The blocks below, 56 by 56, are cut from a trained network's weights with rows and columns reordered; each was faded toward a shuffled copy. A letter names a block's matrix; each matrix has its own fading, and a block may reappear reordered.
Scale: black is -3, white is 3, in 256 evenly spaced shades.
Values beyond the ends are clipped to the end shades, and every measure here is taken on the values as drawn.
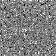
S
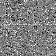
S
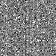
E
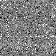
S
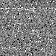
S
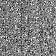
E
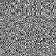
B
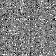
E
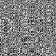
B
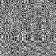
B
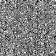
E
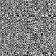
B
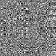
B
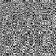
B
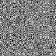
B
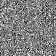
E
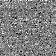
S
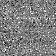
S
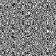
B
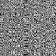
B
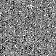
E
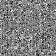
E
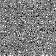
S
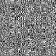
B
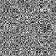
B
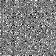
E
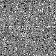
S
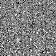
E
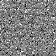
S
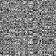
B
